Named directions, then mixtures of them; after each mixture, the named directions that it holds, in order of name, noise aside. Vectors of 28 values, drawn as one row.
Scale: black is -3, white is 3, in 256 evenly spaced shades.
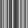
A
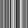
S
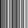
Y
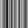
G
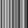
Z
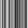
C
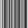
C, G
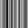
G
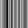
G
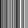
S, Y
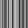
A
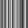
A, G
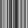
A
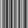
G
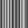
Y, Z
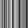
A, Z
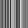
S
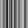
A, G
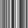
A, S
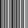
Y
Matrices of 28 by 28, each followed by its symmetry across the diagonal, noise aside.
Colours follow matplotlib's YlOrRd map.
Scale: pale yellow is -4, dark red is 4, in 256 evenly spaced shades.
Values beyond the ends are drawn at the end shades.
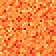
symmetric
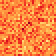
symmetric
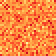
symmetric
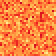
neither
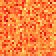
neither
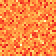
symmetric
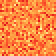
neither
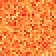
symmetric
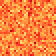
neither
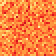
symmetric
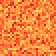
neither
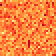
neither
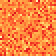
symmetric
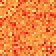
symmetric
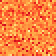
neither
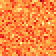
neither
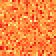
neither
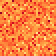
symmetric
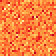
symmetric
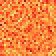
symmetric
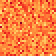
neither
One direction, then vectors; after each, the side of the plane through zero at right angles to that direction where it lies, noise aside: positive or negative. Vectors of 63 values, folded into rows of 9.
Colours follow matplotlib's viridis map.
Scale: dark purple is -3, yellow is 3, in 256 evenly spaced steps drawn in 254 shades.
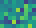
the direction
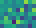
negative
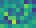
positive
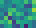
negative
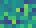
positive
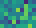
positive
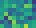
positive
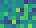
positive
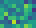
positive
